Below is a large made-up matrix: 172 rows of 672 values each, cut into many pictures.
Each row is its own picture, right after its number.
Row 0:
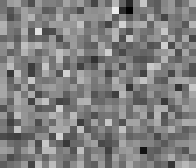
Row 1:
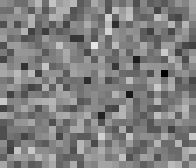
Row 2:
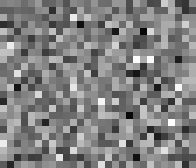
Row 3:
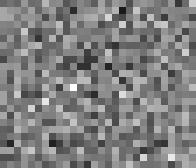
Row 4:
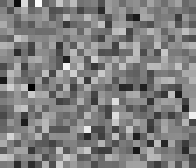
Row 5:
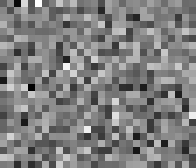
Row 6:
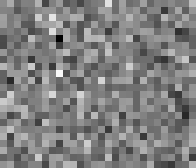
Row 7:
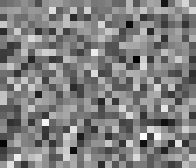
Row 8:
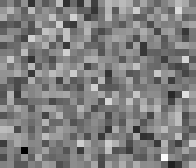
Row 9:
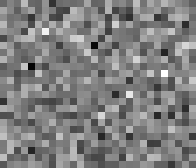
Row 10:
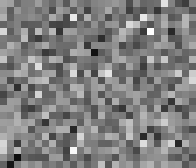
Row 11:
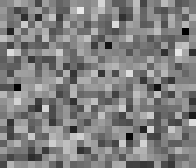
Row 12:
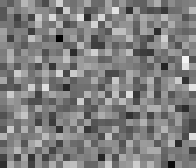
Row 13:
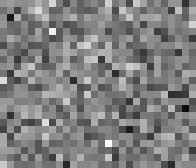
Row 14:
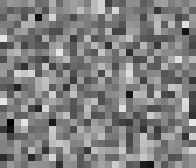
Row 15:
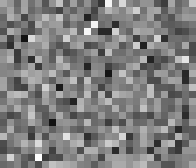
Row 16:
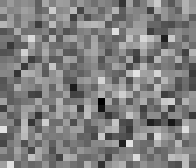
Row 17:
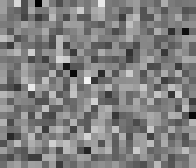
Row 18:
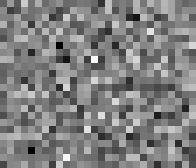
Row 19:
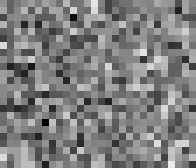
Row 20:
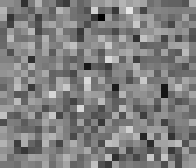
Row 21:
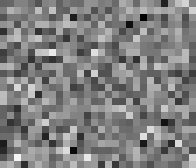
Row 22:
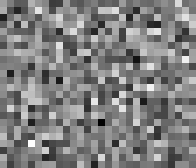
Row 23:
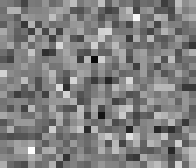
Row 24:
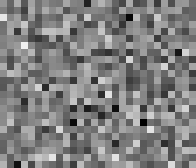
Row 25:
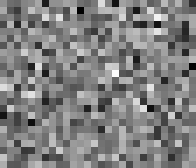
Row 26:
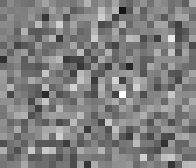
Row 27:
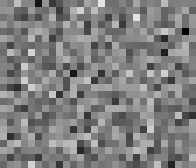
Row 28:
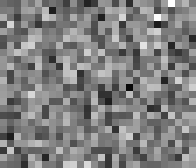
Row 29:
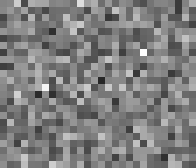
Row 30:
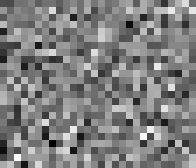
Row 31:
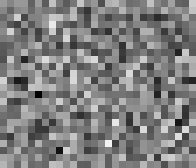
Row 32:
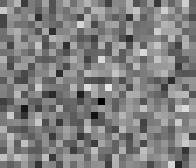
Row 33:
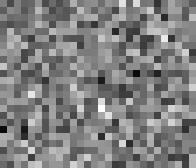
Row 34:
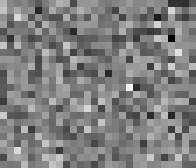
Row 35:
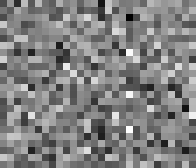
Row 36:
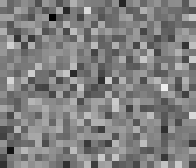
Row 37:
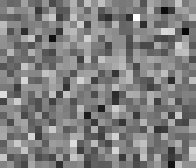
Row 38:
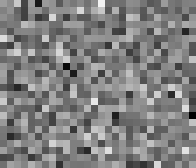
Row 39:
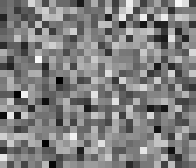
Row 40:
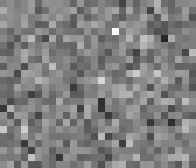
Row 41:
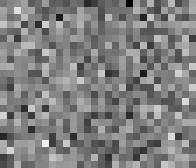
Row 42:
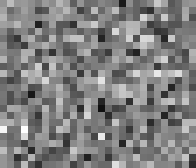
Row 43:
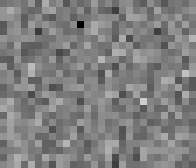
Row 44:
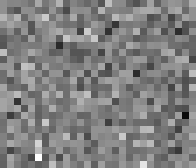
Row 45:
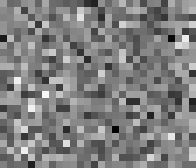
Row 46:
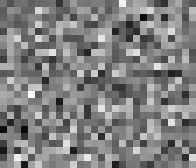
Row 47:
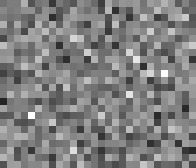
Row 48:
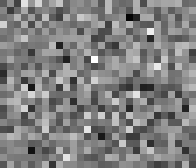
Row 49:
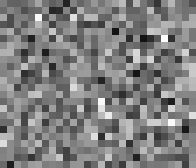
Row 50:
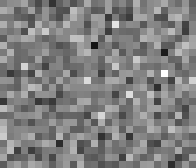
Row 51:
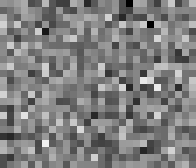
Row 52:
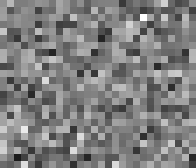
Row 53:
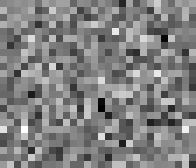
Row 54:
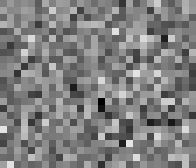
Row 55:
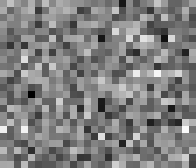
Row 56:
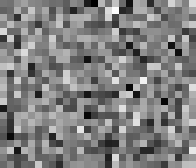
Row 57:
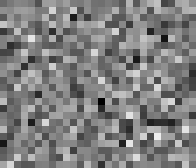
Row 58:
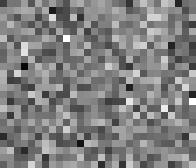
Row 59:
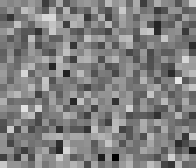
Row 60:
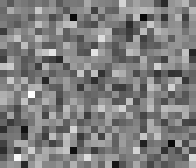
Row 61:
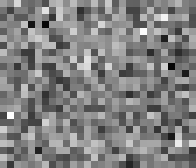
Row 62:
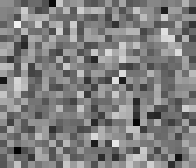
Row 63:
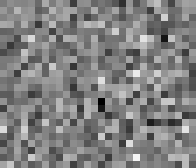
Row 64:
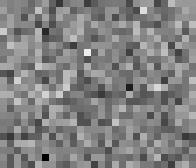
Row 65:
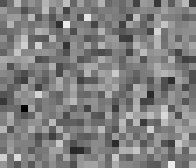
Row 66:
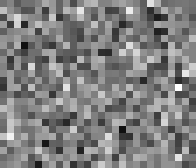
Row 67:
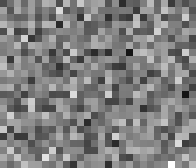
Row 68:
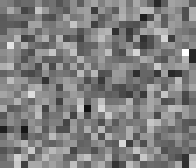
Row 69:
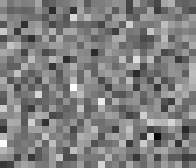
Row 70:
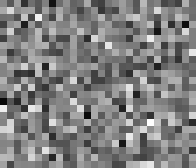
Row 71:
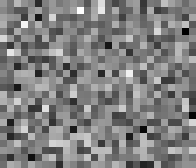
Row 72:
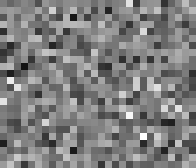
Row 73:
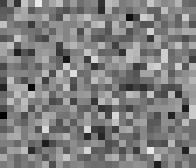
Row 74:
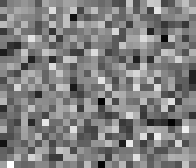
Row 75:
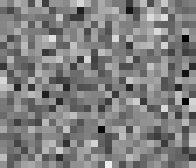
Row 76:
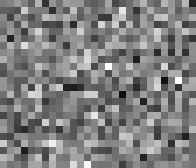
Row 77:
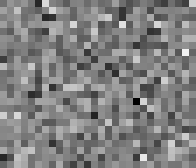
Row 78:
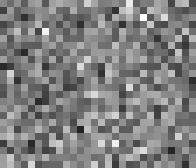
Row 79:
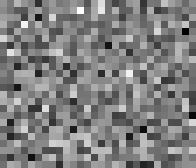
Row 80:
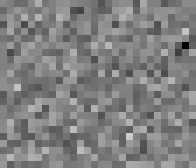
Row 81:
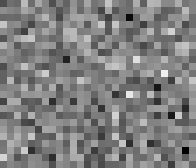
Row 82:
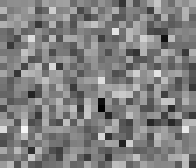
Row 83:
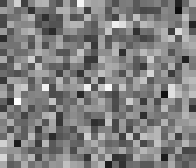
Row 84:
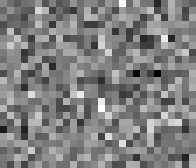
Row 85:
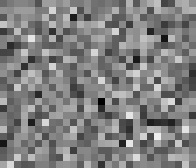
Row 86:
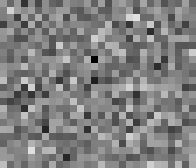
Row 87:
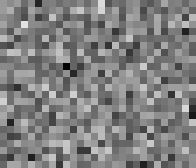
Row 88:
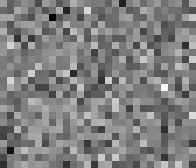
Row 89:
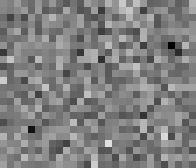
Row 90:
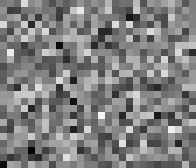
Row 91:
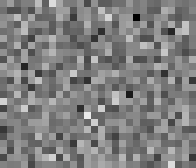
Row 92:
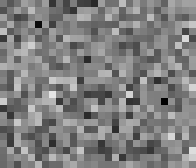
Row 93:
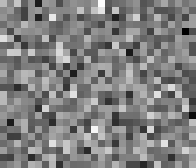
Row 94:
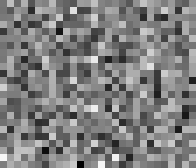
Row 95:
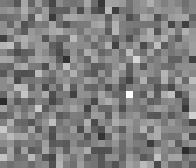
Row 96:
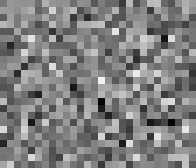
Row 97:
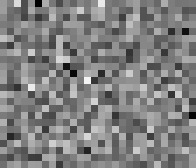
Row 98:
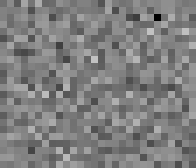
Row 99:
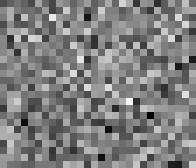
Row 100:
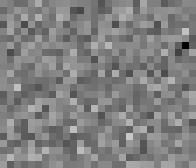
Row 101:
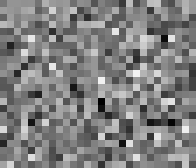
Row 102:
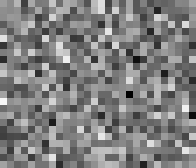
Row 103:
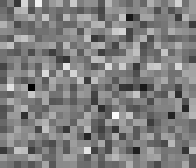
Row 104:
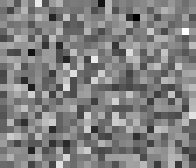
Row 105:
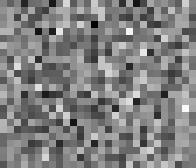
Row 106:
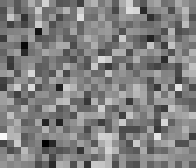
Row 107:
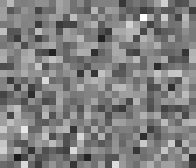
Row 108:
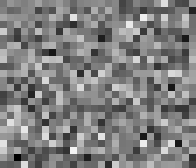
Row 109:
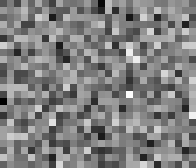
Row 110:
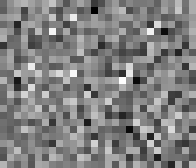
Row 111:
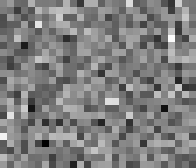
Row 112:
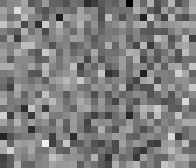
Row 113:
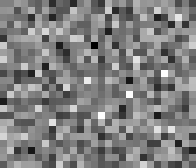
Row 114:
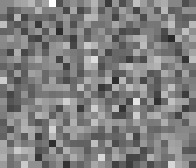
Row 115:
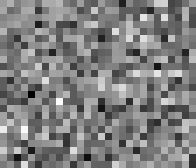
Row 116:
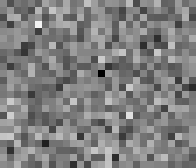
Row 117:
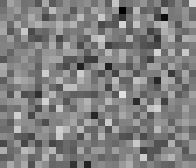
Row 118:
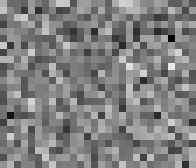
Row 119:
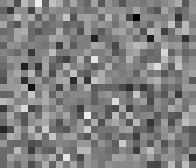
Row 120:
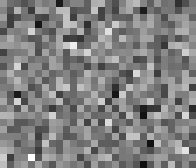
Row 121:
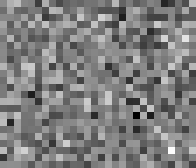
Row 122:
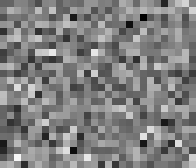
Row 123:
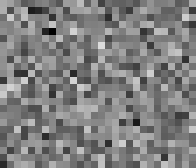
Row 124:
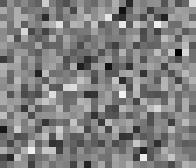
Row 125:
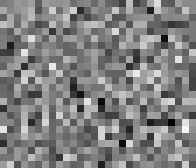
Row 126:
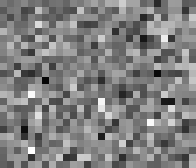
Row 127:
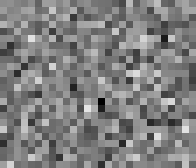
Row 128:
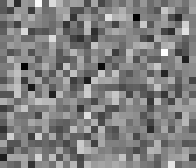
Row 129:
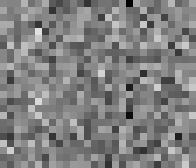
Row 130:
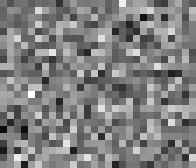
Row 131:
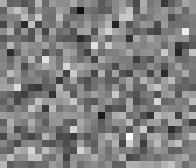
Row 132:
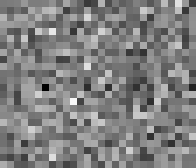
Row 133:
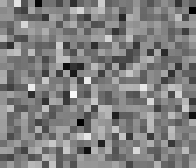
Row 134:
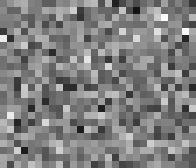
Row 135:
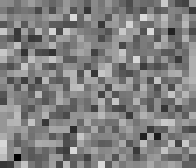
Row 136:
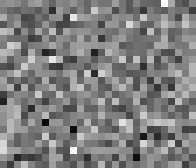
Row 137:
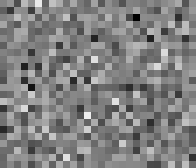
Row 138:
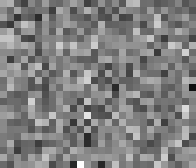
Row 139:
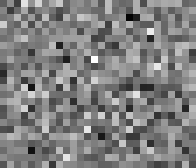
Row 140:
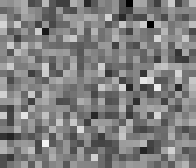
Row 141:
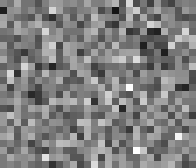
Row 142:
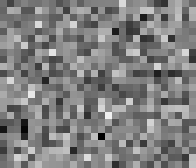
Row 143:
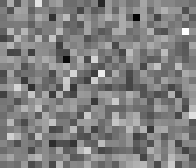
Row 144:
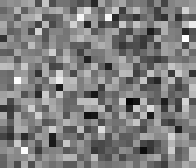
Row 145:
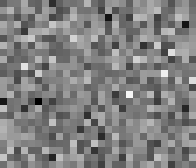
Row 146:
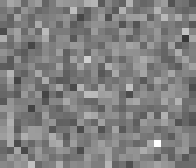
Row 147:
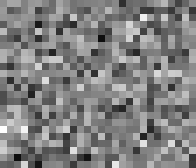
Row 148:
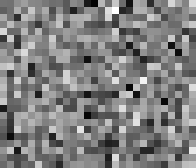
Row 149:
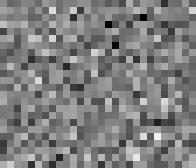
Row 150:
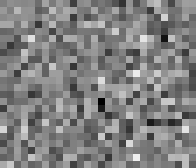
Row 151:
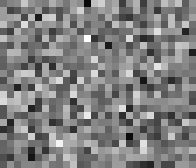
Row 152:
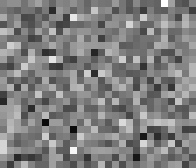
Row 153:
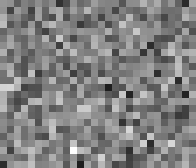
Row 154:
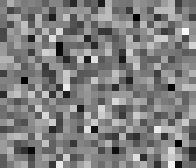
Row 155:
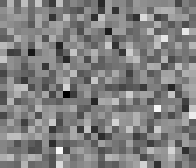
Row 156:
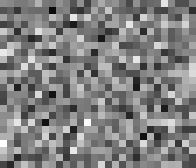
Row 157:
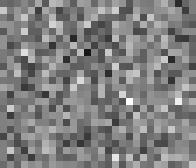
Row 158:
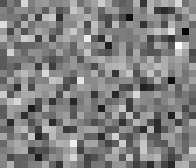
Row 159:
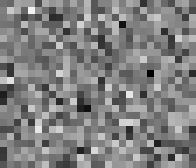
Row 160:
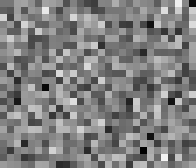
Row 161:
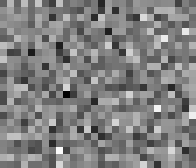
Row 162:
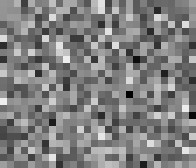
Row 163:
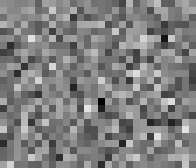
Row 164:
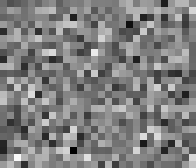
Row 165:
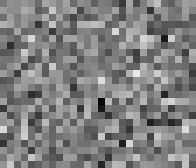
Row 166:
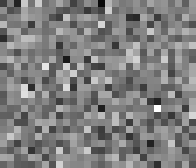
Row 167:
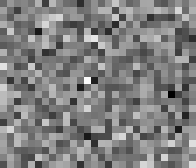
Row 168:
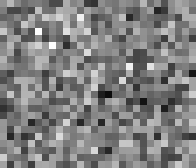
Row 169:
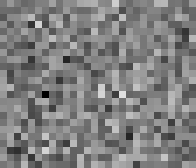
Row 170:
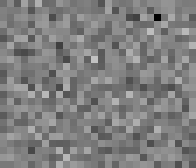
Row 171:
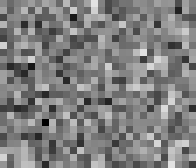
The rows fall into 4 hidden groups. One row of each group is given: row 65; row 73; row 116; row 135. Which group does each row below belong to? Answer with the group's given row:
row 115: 135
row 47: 73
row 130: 135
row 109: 73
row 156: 135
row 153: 65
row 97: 73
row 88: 65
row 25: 116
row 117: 116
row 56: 116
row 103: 73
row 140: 116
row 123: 65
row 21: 135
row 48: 73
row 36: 65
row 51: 116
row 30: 135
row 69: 135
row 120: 65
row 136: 135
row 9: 73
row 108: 135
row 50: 73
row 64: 116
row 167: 65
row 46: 135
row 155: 73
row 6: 65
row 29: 65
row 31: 65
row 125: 135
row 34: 116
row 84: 135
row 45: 116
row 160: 65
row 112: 116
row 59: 65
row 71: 73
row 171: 65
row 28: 116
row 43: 116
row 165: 135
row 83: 65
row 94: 65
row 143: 73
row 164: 135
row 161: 73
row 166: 73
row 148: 116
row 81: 73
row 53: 135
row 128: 73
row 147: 135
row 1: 73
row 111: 116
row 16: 135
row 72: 135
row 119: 73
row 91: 73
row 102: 73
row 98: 73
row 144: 116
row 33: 135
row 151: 73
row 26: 116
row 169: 116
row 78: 116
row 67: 65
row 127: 135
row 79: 73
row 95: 73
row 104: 73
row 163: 135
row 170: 73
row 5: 73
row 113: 73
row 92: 116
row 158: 73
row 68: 135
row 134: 116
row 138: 65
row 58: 116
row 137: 73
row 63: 135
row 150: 135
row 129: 116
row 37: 73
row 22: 116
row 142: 135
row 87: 73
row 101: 135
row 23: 73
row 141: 116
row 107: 135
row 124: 116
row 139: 73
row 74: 135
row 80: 73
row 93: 73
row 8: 65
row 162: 73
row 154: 73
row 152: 135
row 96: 135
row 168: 116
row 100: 73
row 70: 73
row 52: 135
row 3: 116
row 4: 73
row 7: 135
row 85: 135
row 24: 65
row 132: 65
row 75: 116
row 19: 65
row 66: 116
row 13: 65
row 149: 135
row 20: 65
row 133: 73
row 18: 73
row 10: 135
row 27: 73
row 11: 73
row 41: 116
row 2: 135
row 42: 135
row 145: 73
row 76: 116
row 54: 135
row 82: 135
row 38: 73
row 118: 116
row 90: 73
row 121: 116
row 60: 135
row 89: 65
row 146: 116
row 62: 65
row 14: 73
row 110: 65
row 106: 116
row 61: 116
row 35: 73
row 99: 65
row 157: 116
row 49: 135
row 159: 65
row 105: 65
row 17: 73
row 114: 65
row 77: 116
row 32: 65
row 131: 73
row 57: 135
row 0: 116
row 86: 73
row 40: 135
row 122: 135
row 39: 116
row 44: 65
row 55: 135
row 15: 65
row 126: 135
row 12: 65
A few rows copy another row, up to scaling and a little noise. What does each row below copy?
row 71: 79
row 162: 102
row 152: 136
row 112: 41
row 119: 137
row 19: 171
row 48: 139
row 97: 17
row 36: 88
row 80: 100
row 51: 140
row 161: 155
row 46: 130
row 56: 148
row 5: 4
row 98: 170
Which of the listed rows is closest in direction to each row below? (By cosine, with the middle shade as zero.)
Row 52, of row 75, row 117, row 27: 75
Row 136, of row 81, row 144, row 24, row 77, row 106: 81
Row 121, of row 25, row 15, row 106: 106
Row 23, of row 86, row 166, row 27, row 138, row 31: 86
